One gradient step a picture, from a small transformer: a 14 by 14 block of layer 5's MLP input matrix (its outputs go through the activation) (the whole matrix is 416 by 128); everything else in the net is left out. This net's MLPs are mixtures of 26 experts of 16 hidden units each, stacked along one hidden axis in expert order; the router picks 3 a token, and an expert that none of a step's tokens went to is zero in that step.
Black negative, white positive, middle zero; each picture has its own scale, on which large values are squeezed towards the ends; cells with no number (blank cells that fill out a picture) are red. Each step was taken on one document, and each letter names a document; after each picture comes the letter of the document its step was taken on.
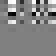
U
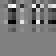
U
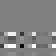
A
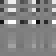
U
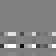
A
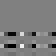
A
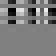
U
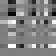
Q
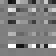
Q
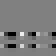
A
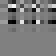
U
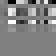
Q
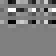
Q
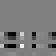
A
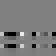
A
